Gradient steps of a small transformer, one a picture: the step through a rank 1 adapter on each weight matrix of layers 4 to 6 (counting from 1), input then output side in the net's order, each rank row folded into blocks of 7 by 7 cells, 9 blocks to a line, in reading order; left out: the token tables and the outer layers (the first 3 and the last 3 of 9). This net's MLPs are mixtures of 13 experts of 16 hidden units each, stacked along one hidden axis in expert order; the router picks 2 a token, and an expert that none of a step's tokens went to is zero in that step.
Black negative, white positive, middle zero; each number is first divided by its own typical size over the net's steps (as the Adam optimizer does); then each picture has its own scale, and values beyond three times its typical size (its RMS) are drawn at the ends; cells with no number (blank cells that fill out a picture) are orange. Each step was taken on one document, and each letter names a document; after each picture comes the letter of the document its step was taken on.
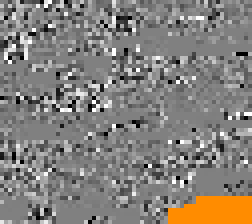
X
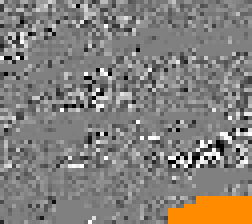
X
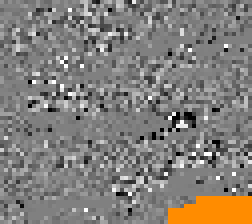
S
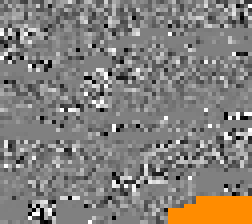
X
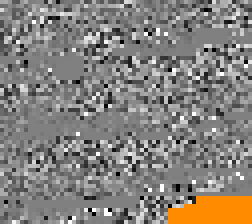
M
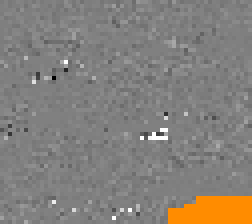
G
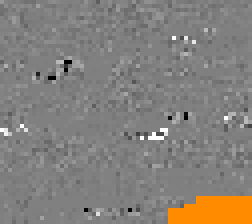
G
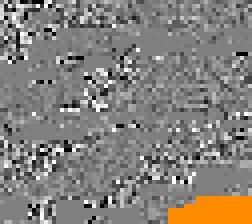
X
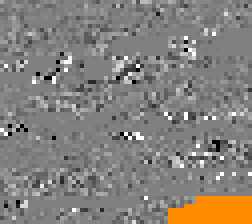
G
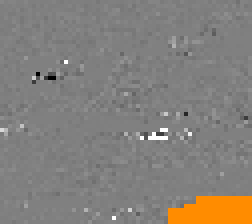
G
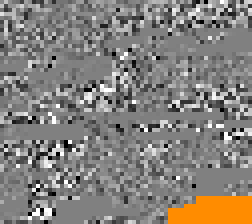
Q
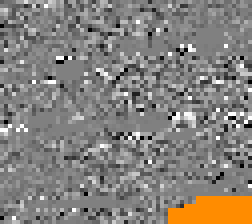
S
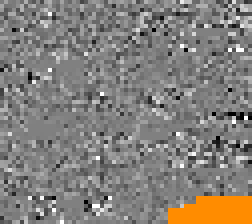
S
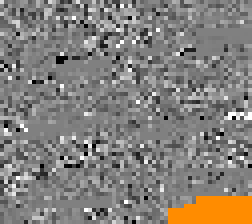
S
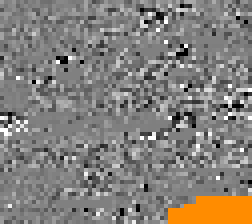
S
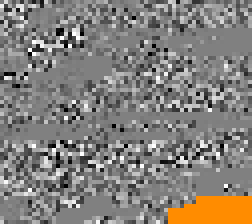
Q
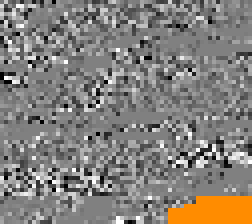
Q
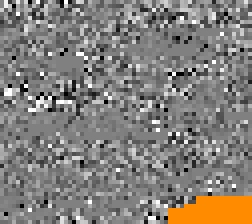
M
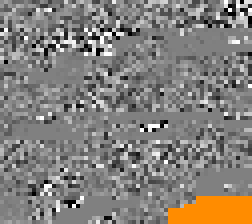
Q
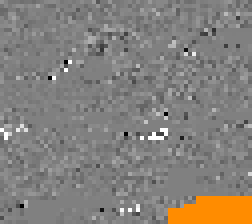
G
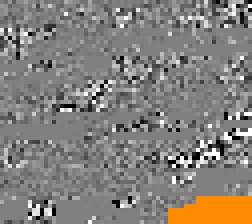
X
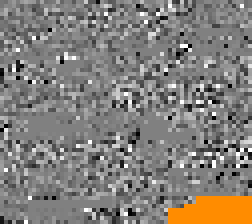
S
